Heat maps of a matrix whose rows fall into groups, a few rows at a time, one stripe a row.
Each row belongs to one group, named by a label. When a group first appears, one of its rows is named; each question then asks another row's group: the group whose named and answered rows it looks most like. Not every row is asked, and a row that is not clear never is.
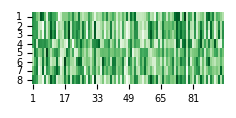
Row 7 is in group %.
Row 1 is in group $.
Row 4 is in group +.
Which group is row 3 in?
$
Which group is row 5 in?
%
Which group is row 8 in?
$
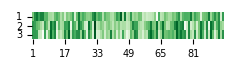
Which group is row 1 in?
+
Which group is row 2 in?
$
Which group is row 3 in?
$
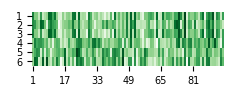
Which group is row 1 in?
$
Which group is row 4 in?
+
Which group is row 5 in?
%
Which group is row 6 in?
%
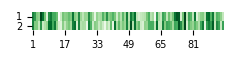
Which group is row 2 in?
$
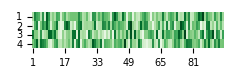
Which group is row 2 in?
%
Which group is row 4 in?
+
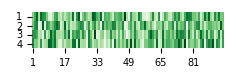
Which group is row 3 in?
$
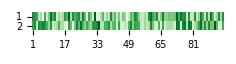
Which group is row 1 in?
$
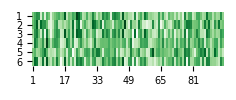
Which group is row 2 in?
+
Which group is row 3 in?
%
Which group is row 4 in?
%
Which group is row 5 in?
+
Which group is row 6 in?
%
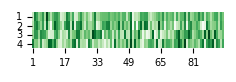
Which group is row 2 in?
%
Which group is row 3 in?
+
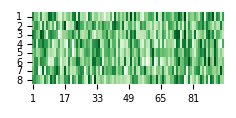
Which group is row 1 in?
$
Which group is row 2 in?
%
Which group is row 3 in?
$
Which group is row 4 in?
+
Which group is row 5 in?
+
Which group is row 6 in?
+
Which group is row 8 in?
$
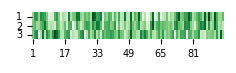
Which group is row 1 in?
+
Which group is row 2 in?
+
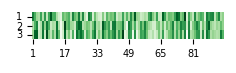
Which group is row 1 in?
$
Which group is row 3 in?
%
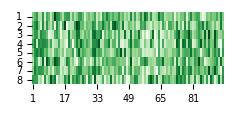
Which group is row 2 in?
%
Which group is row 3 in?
+
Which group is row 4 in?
+
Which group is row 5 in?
+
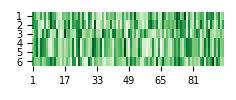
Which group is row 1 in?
$
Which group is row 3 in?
%
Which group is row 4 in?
+
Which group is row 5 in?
+
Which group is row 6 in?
$
